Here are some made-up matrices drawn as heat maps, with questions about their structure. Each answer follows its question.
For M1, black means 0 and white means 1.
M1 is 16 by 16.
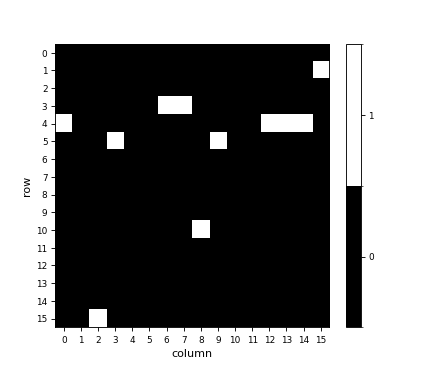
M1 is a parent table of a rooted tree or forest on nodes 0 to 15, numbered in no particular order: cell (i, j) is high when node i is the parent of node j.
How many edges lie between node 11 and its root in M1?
0
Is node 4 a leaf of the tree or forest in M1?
no
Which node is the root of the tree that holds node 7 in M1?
5
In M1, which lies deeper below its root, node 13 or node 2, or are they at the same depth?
node 2
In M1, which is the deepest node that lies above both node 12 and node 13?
4
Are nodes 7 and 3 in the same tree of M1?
yes
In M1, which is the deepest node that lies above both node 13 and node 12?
4
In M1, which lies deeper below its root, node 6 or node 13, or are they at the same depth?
node 6
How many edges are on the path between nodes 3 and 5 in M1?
1
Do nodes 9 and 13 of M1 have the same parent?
no
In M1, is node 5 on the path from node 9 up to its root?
yes
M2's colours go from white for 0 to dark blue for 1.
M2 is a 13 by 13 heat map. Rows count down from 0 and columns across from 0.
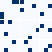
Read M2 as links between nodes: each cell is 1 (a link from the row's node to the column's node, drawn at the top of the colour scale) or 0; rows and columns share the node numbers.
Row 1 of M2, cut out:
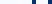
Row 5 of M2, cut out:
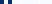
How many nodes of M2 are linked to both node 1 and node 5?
0
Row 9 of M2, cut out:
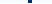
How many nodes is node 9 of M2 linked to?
1
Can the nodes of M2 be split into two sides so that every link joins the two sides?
yes
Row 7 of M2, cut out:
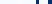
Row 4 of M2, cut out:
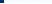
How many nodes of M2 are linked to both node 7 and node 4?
0
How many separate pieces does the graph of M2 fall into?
2
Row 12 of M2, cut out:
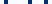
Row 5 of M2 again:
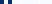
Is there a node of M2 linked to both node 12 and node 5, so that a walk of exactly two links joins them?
no
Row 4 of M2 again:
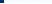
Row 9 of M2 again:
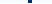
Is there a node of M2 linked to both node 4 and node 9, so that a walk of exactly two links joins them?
no
